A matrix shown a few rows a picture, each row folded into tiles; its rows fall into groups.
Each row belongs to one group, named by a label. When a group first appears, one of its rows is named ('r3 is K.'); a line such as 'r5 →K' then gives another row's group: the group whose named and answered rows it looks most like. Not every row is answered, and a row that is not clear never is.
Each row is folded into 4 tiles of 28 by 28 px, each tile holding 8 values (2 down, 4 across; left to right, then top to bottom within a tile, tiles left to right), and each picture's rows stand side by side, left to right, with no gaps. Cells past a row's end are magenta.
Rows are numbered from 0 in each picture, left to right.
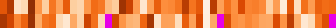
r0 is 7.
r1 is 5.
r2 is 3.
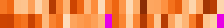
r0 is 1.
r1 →7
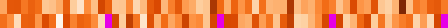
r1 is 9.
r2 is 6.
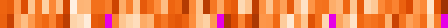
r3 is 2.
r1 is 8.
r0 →6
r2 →7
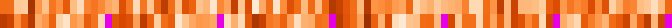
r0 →7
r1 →1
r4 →9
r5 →2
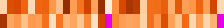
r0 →5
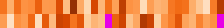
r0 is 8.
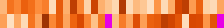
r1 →2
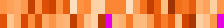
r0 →9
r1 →8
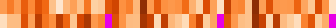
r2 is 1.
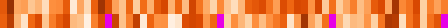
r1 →9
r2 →8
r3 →8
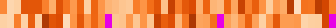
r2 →3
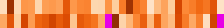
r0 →2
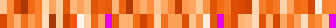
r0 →3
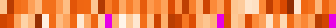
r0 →5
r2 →9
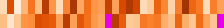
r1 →5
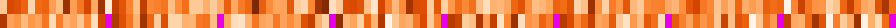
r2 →7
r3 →5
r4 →6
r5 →7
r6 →3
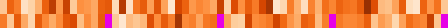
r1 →2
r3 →7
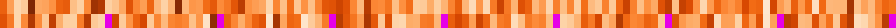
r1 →3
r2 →3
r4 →1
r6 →5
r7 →6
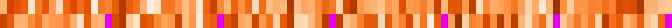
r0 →5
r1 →6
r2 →6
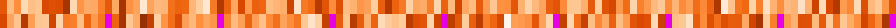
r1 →6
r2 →3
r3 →9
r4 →7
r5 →9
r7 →9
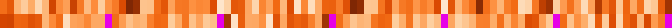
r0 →1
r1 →5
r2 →9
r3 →5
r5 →9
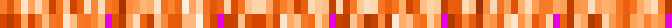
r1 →6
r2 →1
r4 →7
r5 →6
